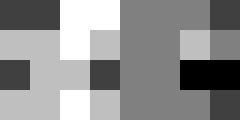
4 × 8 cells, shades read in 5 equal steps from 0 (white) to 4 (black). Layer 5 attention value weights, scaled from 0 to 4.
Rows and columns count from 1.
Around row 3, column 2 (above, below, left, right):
1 1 3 1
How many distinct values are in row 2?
3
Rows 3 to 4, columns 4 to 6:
3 2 2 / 1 2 2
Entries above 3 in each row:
0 0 2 0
